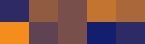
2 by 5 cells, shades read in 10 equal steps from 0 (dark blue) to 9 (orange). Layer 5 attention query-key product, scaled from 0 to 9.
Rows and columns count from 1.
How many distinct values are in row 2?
5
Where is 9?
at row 2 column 1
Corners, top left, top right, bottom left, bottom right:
1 6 9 1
